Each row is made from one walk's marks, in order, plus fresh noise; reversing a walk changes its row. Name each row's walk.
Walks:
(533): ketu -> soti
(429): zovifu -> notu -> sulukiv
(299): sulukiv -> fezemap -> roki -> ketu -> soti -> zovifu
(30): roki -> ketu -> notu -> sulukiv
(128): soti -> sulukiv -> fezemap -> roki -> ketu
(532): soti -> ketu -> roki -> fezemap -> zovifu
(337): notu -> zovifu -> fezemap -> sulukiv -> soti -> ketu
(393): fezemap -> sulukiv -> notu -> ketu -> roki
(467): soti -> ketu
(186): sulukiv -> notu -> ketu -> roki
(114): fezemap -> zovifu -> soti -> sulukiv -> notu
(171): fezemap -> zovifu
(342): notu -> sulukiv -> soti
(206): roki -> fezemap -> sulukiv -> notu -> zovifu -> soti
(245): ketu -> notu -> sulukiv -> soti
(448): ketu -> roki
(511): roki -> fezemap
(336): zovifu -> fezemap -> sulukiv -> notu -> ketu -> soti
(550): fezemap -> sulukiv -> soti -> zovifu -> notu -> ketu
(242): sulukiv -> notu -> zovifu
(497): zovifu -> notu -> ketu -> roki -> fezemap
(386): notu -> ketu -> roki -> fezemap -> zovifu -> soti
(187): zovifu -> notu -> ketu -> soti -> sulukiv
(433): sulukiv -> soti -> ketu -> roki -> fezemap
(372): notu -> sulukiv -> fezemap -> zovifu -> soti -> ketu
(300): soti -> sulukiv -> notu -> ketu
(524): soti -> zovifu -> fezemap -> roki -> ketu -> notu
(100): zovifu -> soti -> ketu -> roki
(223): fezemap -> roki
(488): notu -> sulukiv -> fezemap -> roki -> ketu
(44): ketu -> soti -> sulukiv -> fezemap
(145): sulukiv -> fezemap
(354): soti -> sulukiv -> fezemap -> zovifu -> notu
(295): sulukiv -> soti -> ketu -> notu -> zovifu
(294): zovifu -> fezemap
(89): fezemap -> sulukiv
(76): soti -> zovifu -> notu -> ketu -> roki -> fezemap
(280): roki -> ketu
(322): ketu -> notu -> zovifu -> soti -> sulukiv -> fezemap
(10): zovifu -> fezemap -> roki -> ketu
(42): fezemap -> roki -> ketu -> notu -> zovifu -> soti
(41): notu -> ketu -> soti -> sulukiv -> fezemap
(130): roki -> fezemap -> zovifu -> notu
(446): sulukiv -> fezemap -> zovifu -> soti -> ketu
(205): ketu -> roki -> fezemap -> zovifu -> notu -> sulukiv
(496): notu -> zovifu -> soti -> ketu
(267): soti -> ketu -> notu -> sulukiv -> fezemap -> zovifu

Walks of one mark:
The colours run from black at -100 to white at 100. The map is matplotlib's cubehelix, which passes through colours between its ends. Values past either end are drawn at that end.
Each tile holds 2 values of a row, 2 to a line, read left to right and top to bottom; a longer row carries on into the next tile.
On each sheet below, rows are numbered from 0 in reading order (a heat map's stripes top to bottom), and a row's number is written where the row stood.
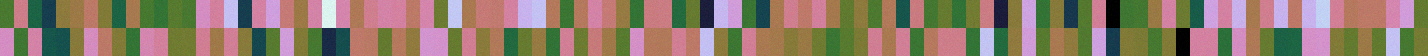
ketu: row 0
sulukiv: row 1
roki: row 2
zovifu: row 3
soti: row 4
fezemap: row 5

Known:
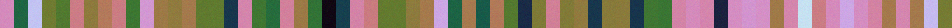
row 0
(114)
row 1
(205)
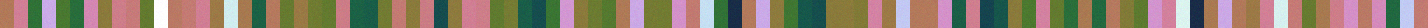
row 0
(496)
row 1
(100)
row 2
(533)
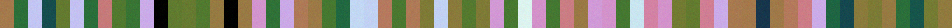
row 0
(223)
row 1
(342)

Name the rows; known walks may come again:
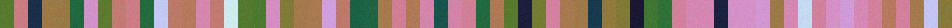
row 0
(267)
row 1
(205)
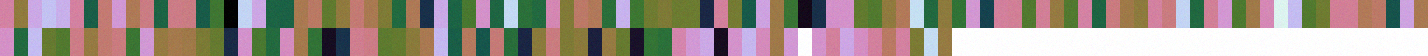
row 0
(145)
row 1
(171)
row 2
(245)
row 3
(114)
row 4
(448)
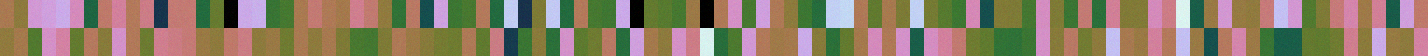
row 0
(299)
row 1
(223)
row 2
(322)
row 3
(128)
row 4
(467)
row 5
(524)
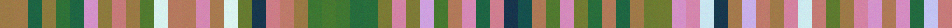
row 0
(76)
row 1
(533)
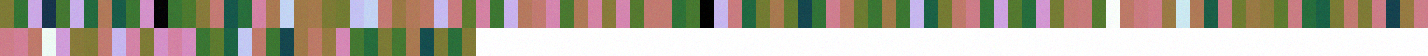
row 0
(130)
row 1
(550)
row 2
(496)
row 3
(242)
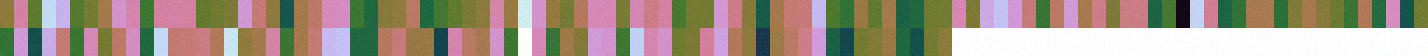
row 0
(295)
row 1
(488)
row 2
(446)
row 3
(41)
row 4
(342)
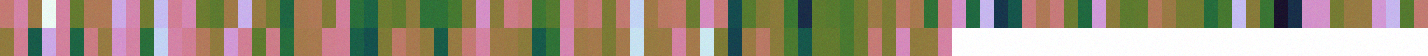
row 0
(372)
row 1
(429)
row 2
(10)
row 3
(300)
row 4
(187)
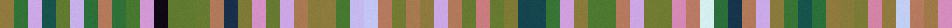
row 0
(42)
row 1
(100)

